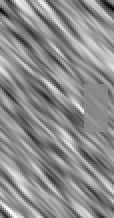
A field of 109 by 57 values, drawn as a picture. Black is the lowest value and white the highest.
There are no lone odd cells. No single row or column stands out from its neighbours. An odd patch, calmer than its surroundings, sits in the middle right. Streaks slant down to the right. No overall slope runs across the table. The middle right is the calmest part.
